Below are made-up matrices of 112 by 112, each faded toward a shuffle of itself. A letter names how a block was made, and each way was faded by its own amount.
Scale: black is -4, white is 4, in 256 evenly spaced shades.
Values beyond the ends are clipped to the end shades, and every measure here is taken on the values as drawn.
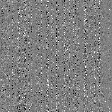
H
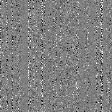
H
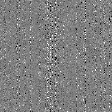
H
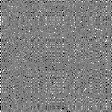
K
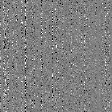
H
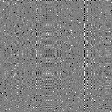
K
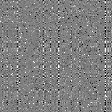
K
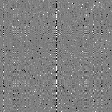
K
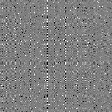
K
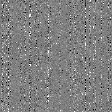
H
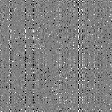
K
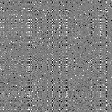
K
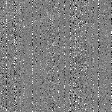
H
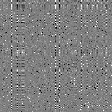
K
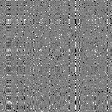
K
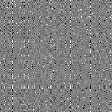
K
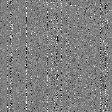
H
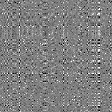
K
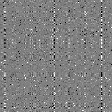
K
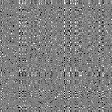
K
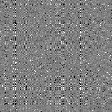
K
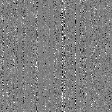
H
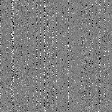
H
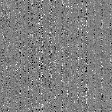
H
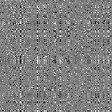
K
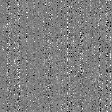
H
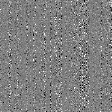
H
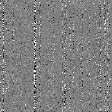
H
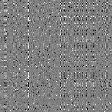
K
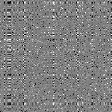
K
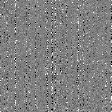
H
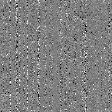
H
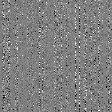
H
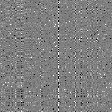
K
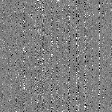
H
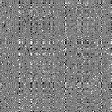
K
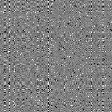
K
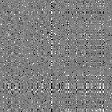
K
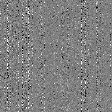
H
